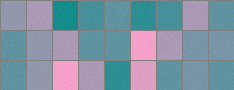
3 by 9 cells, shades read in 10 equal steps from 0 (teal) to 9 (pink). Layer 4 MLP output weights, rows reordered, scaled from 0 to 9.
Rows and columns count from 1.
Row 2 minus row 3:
0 0 -3 -3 2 1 3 0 1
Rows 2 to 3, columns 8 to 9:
4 4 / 4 3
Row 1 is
5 6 0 2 3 1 2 6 3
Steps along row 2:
up up down same up down down same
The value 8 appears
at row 3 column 6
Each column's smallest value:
3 5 0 2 1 1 2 4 3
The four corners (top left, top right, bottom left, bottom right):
5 3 3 3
